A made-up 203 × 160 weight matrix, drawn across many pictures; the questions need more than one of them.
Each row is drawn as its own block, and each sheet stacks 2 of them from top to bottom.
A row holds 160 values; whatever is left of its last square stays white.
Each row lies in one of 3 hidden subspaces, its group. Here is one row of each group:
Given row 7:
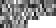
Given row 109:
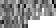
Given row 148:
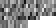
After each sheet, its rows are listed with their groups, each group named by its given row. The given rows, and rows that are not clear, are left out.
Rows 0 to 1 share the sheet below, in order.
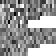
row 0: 7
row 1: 7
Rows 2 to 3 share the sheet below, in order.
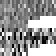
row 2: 109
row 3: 109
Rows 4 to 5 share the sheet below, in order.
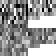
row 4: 7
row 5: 7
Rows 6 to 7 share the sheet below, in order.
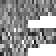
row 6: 109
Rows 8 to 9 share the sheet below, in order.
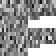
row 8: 109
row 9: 7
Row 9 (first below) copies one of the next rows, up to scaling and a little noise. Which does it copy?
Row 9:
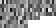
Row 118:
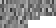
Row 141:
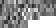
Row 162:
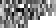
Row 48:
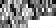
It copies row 118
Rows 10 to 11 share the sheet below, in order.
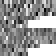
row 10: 148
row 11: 148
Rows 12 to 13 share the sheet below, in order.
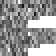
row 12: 7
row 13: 7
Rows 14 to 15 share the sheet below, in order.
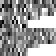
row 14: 109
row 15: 109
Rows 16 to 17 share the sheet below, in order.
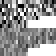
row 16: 7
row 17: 7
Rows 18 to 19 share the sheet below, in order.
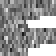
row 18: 148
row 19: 148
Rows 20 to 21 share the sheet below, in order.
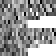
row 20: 7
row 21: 109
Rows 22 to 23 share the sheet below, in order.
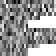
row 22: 7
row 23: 109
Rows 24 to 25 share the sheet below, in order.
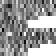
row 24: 109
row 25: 109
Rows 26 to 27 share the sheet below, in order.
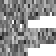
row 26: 148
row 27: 7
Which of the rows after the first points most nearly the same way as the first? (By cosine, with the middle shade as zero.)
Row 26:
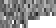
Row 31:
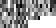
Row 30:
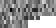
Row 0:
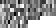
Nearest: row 31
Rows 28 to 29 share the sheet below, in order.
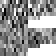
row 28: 7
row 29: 148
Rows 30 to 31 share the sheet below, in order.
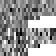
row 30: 7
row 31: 109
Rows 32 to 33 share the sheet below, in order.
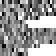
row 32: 7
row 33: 148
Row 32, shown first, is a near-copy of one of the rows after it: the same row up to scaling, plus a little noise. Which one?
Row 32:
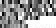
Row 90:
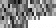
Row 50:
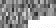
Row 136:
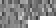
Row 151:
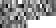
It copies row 136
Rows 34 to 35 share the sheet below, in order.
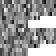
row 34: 148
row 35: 148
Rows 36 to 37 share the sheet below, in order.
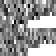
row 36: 148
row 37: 148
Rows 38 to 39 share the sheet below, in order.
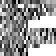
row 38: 7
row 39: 109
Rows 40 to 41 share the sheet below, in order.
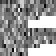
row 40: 148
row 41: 148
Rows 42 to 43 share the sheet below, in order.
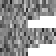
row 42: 109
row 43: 109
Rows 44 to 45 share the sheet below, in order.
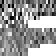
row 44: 7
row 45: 109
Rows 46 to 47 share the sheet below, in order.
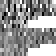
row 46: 109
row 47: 109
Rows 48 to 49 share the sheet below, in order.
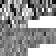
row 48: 7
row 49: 109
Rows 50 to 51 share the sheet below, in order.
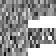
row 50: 7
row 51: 7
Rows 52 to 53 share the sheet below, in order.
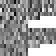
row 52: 7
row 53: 148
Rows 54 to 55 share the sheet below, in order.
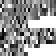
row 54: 109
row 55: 7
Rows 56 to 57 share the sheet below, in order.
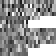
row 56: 148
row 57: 148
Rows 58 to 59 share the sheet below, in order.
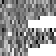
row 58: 109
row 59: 109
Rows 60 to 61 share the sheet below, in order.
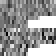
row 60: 109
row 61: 7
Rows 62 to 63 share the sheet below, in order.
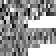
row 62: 7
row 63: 109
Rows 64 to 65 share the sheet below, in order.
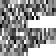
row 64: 7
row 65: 7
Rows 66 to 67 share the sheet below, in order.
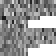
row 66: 148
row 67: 109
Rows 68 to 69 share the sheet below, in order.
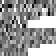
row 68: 109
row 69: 7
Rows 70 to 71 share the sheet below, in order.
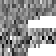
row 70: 148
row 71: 7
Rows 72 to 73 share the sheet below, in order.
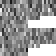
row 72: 7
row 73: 148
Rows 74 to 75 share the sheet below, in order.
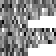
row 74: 109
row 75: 109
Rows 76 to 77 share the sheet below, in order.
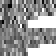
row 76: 109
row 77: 148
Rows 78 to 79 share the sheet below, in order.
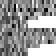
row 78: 109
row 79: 109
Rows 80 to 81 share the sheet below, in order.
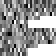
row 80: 148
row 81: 109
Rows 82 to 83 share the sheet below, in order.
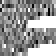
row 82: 109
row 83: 148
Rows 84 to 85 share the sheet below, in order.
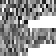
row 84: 7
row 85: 148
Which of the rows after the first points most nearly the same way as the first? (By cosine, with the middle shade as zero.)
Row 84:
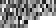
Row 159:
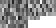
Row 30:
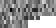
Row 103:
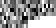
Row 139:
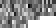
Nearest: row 159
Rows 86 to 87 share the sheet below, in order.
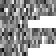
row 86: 148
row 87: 109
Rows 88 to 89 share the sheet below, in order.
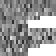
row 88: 148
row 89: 7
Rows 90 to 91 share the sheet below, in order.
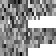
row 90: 7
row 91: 148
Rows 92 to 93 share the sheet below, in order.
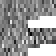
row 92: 109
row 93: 7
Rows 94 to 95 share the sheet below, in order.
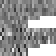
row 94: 109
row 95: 109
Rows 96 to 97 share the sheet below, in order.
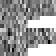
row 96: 109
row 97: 109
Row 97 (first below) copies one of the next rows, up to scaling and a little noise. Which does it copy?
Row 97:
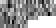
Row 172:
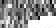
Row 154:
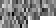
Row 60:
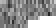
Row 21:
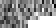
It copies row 60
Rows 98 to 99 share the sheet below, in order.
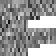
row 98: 7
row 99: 109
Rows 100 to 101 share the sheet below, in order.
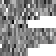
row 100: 148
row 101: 109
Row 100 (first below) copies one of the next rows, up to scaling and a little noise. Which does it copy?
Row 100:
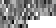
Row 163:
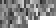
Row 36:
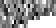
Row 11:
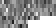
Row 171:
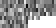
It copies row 11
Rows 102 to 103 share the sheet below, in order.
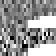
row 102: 148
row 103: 7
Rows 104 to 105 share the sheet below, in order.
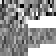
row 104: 7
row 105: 7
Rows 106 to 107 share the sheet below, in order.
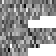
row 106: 109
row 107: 7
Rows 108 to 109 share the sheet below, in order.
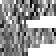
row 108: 148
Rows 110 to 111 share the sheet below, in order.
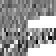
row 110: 109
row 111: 7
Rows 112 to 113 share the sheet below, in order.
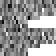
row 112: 109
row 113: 7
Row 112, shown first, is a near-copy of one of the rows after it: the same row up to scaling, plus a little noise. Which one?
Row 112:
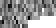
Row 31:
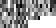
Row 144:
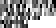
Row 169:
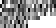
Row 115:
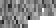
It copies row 115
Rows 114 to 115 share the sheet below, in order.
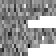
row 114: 109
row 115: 109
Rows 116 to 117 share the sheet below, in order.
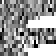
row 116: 7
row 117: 7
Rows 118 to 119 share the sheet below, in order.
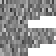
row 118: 7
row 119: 7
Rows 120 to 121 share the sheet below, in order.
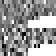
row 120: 148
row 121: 148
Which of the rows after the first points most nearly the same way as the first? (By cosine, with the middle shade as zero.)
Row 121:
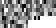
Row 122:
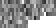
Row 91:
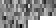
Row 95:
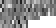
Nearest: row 91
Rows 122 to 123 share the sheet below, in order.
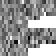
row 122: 148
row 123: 7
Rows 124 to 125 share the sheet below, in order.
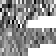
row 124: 109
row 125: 109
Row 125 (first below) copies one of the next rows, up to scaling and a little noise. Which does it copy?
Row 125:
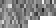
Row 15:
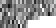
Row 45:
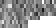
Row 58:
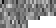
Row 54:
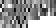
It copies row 45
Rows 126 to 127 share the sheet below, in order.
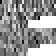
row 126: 109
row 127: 148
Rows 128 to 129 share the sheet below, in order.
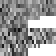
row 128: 7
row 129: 7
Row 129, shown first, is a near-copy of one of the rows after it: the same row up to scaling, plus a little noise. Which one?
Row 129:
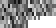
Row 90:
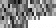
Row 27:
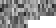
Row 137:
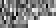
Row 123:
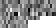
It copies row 90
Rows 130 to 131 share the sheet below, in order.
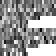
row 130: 109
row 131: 148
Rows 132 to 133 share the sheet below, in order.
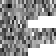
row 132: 109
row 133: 109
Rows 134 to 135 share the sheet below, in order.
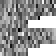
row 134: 109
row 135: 7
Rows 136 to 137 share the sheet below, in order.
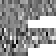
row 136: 7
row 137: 7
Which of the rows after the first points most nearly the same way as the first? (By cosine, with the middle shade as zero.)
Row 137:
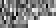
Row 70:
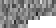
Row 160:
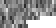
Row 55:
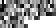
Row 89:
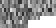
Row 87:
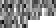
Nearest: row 55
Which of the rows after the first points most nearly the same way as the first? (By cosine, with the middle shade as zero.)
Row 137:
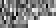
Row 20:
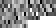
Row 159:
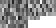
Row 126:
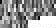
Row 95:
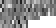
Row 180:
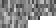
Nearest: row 159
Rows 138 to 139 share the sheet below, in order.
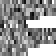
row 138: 148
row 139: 7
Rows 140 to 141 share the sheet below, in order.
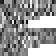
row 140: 148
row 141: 7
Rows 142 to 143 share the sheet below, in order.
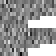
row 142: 7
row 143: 148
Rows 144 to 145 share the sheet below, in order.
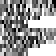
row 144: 109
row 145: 7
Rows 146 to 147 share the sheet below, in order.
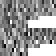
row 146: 109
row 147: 148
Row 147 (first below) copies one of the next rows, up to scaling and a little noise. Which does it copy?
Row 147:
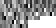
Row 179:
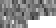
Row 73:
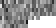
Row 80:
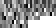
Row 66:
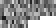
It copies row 80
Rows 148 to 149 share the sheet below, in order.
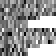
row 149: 109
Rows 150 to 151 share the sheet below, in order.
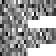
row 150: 7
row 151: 7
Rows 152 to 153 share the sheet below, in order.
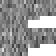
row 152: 109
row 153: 109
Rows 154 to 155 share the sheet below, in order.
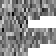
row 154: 109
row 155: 109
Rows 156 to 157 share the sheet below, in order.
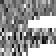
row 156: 148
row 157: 109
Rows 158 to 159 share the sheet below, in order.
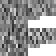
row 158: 7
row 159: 7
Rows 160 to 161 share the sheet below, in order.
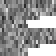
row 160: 148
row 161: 7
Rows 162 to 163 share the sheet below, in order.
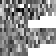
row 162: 7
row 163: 148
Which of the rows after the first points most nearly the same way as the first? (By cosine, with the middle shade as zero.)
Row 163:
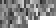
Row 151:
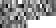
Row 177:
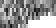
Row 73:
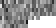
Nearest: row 151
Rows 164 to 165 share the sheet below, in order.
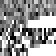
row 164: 148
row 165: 7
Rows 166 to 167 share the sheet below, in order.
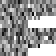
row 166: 7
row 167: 109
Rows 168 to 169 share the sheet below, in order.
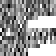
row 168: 109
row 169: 109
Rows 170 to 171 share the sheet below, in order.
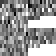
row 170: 7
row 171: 148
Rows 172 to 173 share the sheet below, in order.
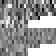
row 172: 109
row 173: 148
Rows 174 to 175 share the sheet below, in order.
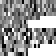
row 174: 148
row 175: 148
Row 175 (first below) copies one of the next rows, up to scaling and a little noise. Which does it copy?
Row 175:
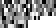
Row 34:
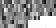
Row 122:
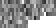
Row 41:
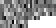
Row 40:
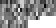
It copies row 34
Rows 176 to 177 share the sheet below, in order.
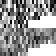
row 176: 109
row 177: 148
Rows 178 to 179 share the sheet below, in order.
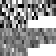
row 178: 7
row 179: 148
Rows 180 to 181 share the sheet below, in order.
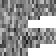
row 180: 109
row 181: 7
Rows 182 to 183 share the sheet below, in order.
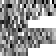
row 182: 109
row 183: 7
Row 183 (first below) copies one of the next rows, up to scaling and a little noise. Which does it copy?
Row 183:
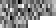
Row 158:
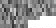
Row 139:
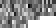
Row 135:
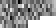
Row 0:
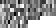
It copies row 135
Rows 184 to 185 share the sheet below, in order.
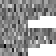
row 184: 109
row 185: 148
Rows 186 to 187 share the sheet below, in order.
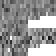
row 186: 148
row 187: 7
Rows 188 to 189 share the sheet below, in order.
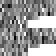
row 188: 109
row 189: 109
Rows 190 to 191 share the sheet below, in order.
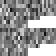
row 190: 7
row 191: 148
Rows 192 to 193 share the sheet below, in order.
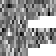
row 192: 109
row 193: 109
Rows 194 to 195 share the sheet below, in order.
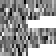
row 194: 148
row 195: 109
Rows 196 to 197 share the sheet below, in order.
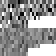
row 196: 7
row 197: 7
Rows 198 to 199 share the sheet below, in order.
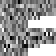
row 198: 7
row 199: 7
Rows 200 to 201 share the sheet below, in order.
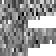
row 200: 7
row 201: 148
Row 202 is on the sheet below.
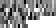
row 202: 148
